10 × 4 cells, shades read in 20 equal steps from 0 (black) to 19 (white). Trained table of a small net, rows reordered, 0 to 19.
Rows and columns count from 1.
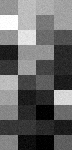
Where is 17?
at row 3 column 2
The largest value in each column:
19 17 13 16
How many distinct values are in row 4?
3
